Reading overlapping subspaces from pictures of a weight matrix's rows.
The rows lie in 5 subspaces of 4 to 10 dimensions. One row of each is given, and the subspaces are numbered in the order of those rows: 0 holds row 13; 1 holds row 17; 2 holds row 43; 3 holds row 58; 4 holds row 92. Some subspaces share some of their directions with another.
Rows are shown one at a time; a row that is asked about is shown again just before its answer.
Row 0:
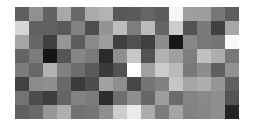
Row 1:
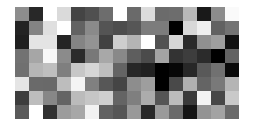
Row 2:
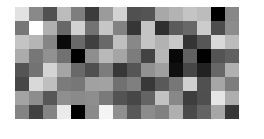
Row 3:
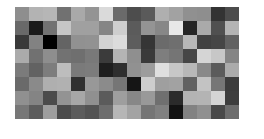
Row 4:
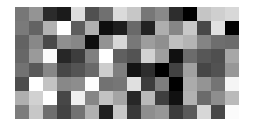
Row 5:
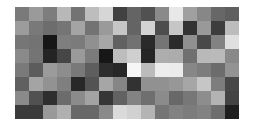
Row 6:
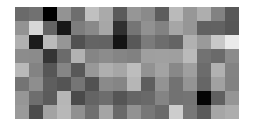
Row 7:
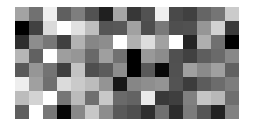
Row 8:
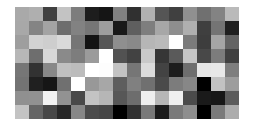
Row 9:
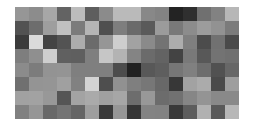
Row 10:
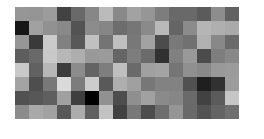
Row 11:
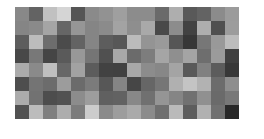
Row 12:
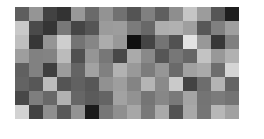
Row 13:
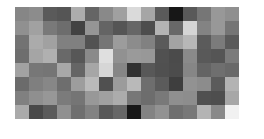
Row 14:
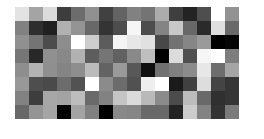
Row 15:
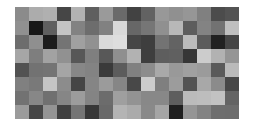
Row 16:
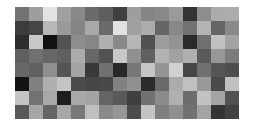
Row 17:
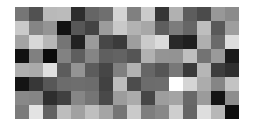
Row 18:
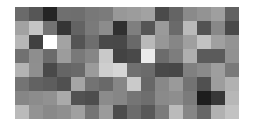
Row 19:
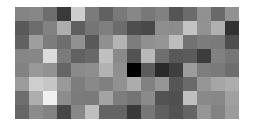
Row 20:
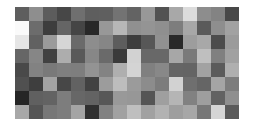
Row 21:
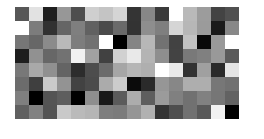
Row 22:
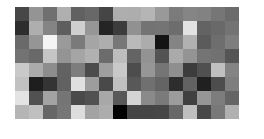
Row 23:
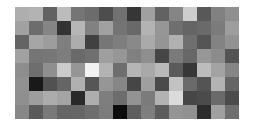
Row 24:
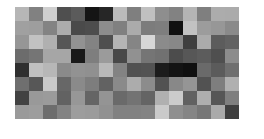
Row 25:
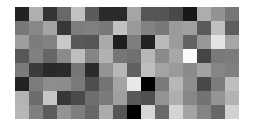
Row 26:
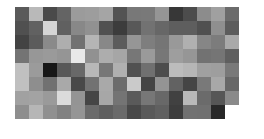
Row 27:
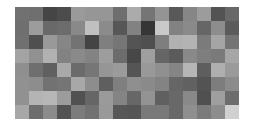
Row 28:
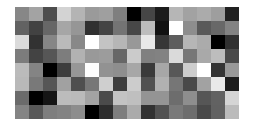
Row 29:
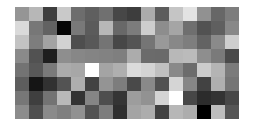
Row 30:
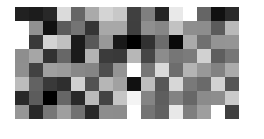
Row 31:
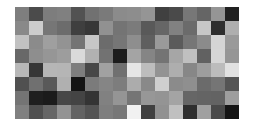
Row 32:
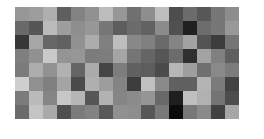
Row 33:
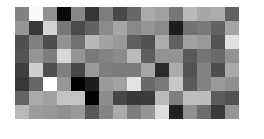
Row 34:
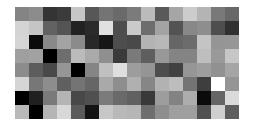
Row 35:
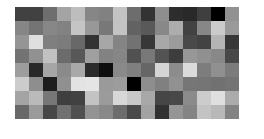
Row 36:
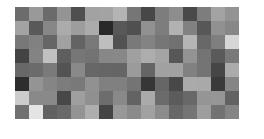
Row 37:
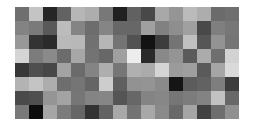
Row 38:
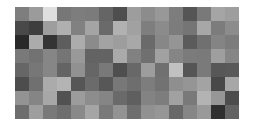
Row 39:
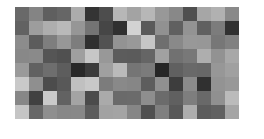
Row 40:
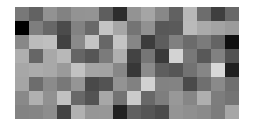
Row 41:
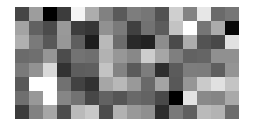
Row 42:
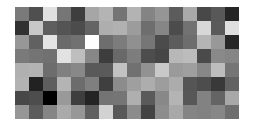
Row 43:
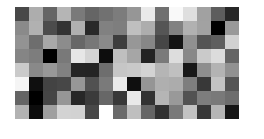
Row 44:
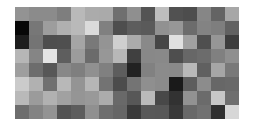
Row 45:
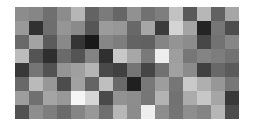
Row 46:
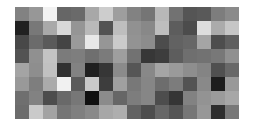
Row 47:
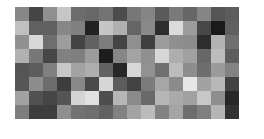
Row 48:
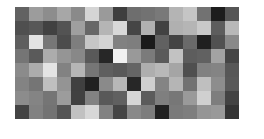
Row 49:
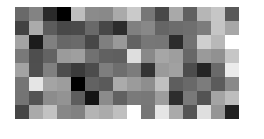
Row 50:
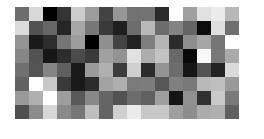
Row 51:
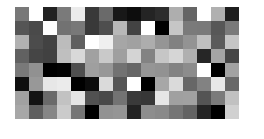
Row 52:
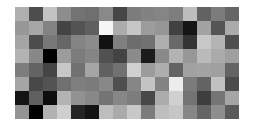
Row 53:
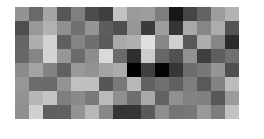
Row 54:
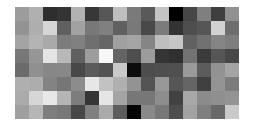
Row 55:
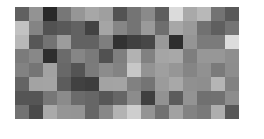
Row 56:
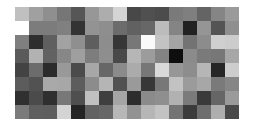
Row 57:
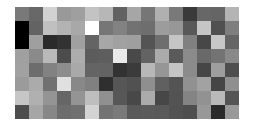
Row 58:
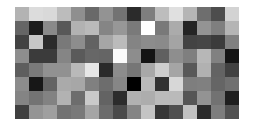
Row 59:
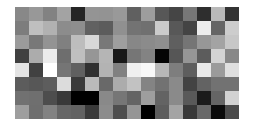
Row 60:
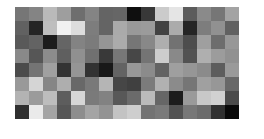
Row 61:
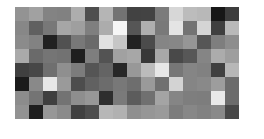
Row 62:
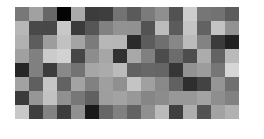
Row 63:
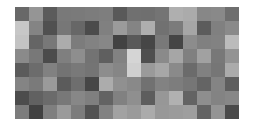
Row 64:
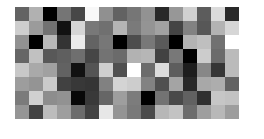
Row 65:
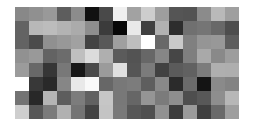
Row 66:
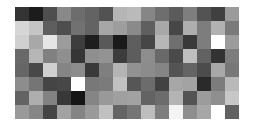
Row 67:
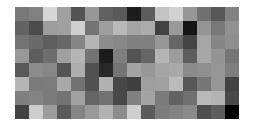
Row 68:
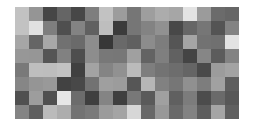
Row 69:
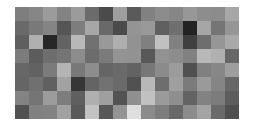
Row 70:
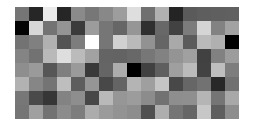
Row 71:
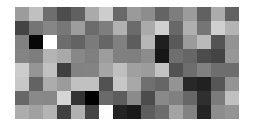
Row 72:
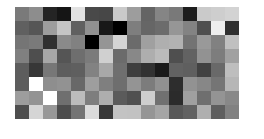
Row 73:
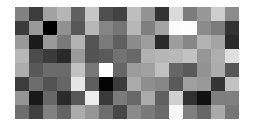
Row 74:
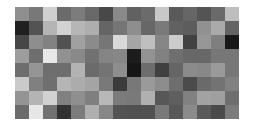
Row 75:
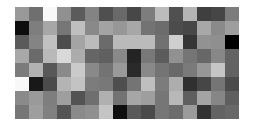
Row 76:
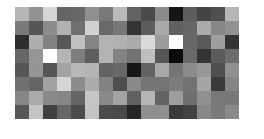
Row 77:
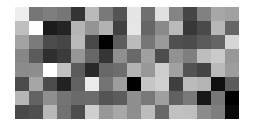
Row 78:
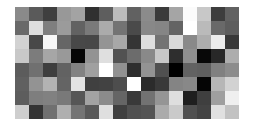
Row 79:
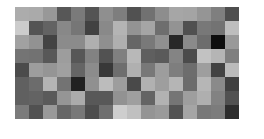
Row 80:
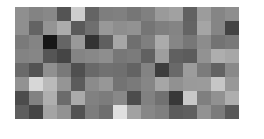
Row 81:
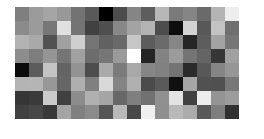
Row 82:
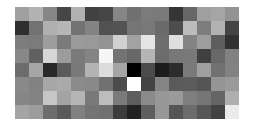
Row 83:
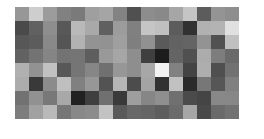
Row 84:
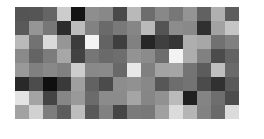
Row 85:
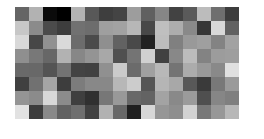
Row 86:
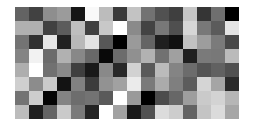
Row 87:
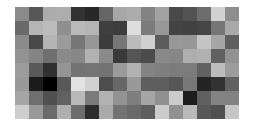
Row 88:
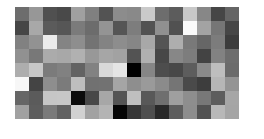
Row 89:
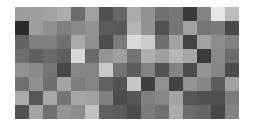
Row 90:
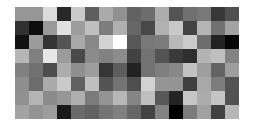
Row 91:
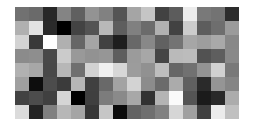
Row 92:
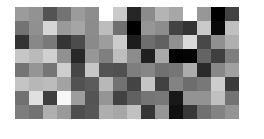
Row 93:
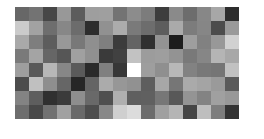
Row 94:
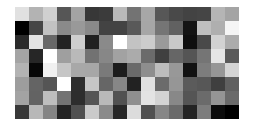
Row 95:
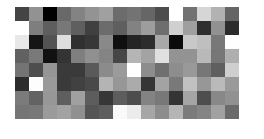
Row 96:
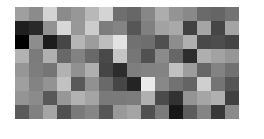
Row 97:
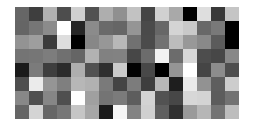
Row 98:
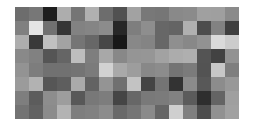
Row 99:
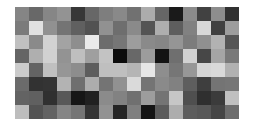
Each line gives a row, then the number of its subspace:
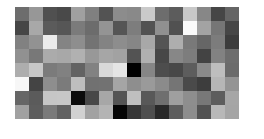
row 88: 2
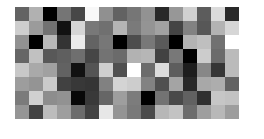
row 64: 3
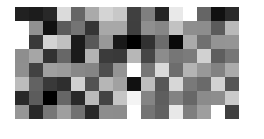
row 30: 4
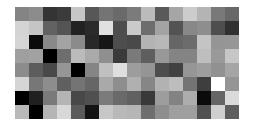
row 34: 2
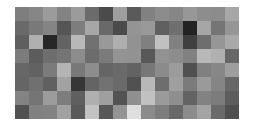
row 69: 3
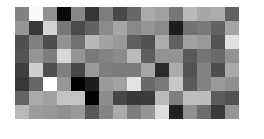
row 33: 4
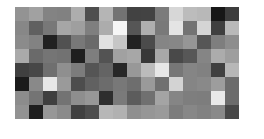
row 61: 4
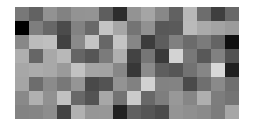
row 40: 2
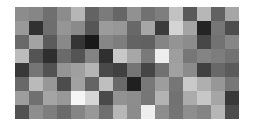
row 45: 3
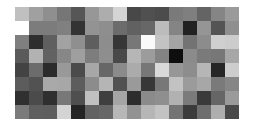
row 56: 2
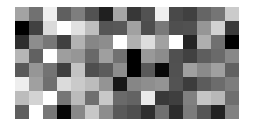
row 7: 0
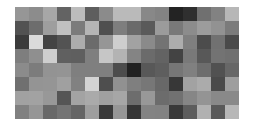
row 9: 0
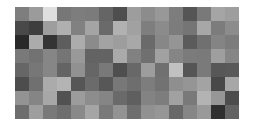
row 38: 4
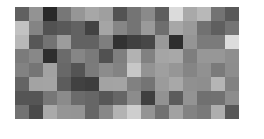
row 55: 2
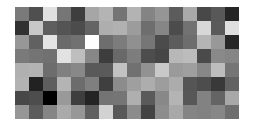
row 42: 3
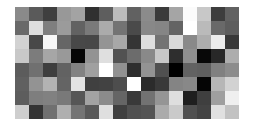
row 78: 4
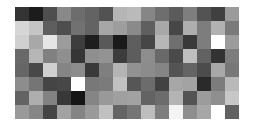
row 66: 4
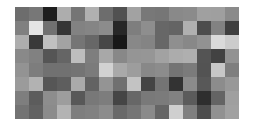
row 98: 1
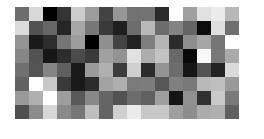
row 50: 3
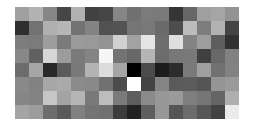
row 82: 4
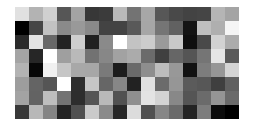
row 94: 3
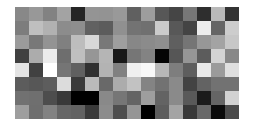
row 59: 3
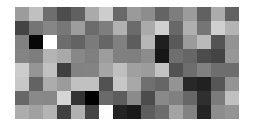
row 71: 3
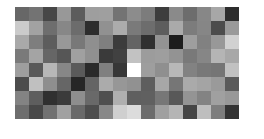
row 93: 3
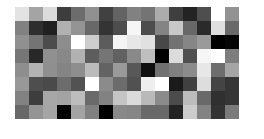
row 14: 4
